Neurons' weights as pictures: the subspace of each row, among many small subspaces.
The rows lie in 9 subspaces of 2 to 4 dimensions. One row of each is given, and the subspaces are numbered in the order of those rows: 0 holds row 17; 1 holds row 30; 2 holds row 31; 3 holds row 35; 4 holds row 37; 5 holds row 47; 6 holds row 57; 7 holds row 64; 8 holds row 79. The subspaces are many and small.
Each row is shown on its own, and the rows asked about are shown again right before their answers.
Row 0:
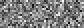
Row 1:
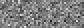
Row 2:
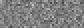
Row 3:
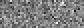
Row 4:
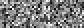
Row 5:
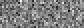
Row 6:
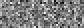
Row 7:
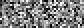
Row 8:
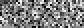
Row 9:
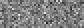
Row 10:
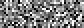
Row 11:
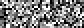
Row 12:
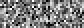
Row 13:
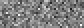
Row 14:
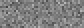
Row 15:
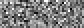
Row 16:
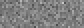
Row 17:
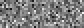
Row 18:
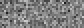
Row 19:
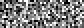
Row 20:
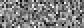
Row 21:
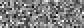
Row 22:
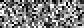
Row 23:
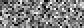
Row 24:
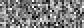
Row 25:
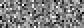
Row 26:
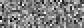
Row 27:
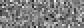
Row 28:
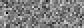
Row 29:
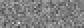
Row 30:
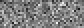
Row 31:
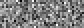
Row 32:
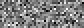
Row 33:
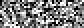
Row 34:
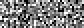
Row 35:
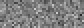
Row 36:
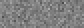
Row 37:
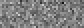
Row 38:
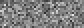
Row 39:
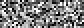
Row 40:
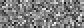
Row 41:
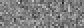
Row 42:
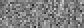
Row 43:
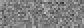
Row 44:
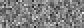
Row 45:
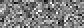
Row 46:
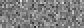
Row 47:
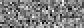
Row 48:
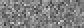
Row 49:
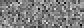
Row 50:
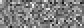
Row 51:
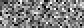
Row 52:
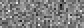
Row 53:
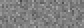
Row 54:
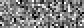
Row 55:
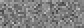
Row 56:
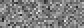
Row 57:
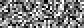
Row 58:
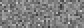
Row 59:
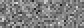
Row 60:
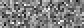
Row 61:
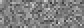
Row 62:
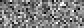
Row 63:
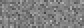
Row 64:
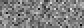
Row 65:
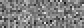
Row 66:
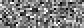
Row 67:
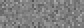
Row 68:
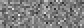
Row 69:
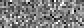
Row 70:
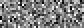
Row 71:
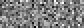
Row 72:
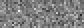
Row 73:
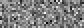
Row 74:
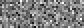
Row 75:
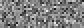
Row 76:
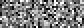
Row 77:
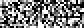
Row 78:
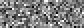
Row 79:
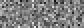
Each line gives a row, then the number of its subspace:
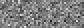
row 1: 6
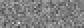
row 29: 8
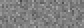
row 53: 2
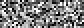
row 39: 6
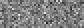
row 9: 2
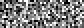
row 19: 0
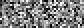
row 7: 8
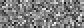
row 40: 6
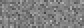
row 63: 4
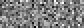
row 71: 8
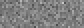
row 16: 4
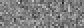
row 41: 5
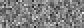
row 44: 2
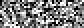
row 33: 3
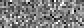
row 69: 1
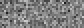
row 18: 0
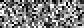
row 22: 1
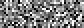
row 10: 3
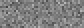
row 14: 5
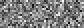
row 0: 6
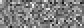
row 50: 3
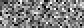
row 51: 7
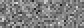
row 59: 6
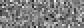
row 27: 1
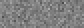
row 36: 4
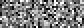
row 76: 8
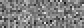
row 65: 2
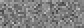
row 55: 1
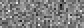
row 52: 6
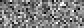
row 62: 1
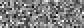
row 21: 0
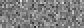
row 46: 4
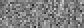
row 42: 6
